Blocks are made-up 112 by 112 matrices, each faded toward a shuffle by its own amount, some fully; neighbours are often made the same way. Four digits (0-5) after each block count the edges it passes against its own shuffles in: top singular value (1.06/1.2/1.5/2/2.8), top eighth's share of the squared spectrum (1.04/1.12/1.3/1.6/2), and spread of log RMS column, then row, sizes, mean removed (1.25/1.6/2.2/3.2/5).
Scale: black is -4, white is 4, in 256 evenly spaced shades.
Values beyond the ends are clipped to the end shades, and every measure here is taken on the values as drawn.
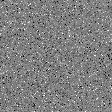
0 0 0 0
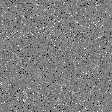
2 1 0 1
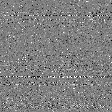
3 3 0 3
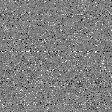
3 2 0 2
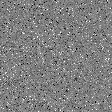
1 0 0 0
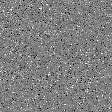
0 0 0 0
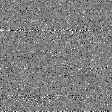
2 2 0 3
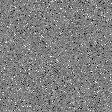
0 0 0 0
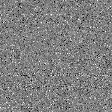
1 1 0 2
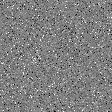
0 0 0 0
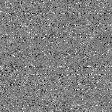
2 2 0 3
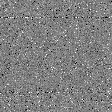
2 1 0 1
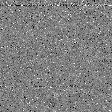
2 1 0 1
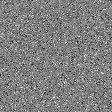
0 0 0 0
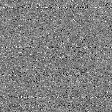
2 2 0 3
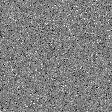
0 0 0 0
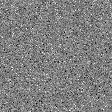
0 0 0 1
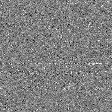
1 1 0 2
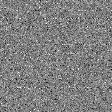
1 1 0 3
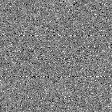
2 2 0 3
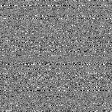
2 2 0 4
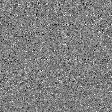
1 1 0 2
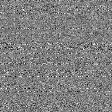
2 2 0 4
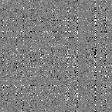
3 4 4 3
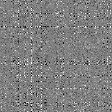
3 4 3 3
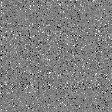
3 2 2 2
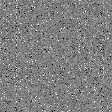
2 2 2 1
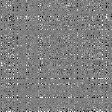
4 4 4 4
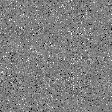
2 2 2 1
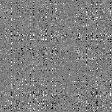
3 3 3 3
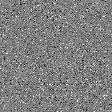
2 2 1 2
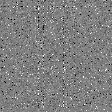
2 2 2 1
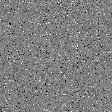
2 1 1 1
